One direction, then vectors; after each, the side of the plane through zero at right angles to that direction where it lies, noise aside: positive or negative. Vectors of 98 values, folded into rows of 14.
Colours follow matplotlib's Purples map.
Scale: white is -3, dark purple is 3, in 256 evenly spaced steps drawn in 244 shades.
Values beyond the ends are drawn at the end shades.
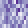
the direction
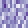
positive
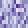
negative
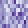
negative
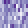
positive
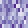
positive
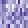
negative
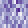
positive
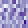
negative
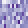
negative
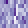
negative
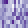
negative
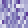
positive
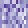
positive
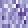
negative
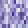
negative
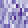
negative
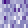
positive
